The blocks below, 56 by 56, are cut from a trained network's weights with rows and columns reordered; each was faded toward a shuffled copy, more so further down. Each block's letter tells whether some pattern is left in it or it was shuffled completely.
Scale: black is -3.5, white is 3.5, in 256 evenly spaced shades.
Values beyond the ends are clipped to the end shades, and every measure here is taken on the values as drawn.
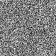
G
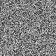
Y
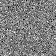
G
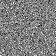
G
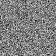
G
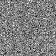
Y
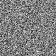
G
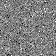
G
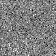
Y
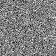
G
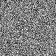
G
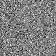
G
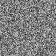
G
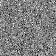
G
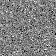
G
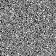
Y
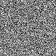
Y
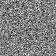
G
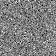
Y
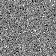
G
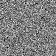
Y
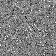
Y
